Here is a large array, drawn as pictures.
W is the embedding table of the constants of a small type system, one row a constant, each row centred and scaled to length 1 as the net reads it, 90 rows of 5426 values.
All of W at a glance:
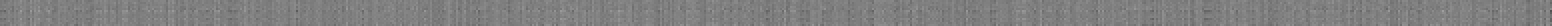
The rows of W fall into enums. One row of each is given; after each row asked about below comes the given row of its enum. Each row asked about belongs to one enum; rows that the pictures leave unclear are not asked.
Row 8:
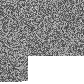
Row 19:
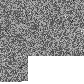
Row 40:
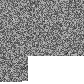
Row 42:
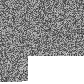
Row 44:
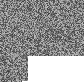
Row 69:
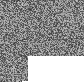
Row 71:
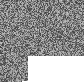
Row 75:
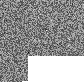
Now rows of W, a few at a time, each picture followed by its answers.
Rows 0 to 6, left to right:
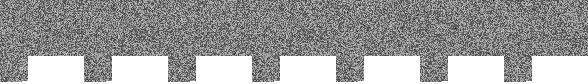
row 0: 42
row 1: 44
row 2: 40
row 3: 44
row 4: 8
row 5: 19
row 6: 69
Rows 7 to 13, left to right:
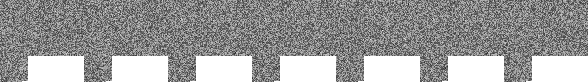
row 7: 42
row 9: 40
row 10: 40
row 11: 75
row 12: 40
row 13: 71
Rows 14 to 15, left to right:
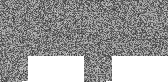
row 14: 42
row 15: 69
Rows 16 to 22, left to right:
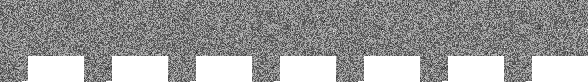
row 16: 8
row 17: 40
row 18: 75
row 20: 75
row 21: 40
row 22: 19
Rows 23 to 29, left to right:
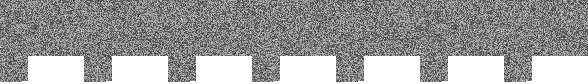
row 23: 19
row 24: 69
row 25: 40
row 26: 8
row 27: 69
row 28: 19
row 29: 71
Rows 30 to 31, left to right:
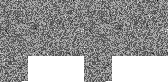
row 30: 19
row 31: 19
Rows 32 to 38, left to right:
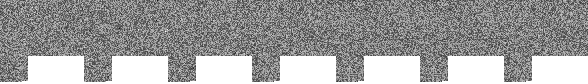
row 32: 8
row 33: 19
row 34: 40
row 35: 71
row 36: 69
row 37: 69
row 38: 71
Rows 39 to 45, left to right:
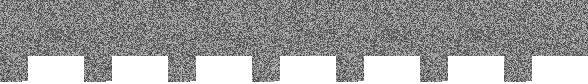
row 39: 44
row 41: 69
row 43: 44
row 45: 75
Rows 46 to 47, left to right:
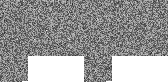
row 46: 75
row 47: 40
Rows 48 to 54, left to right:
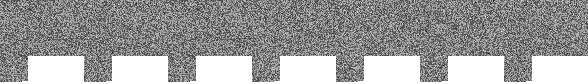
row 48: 69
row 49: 75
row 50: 69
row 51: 42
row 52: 8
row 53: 19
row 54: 75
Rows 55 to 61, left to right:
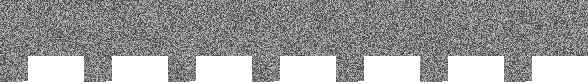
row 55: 71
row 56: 69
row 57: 8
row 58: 8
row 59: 40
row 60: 75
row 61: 19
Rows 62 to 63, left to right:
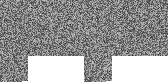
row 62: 75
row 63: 42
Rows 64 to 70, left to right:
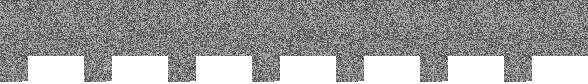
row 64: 69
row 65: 42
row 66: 40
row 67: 44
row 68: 69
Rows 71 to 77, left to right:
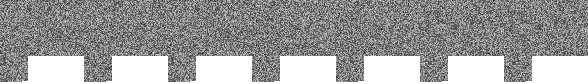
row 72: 40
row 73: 71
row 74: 75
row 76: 19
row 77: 19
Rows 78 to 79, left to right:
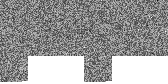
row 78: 42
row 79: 19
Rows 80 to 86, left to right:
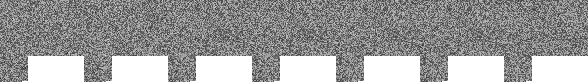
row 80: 40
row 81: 8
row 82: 44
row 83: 44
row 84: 71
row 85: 71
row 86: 69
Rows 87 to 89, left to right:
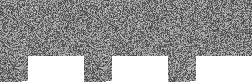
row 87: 8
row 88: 8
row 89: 42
